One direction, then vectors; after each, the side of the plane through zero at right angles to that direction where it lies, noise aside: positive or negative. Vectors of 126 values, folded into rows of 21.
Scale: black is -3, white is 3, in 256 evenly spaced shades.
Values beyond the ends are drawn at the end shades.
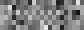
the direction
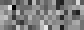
positive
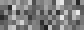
negative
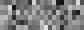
positive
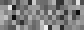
positive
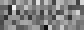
negative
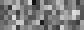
negative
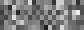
negative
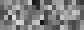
negative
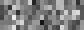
negative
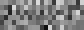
negative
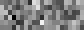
positive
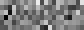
negative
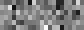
positive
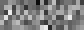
positive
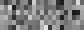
positive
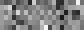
positive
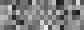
positive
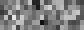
negative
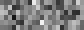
positive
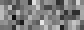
positive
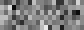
positive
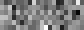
positive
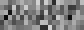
negative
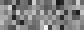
positive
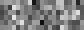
negative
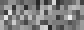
positive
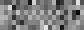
positive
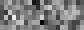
negative
